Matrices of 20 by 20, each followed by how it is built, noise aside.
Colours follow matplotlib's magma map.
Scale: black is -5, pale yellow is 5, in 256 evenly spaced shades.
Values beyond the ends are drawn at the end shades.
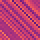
Toeplitz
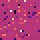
sparse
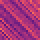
Toeplitz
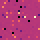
sparse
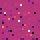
sparse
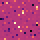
sparse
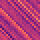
Toeplitz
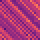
Toeplitz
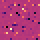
sparse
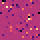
sparse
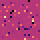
sparse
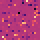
sparse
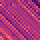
Toeplitz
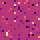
sparse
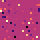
sparse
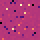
sparse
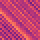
Toeplitz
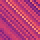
Toeplitz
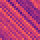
Toeplitz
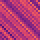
Toeplitz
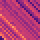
Toeplitz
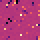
sparse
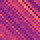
Toeplitz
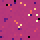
sparse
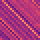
Toeplitz
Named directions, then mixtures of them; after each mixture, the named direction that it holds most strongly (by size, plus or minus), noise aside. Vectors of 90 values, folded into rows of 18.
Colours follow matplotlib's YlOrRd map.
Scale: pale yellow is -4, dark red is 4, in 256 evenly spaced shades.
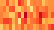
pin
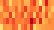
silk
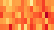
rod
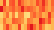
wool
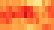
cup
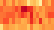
cup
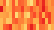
wool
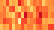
pin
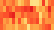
cup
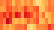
cup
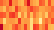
pin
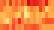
cup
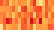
silk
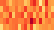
silk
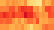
cup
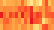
cup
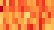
wool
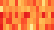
wool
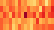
silk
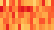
wool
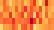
silk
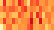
wool
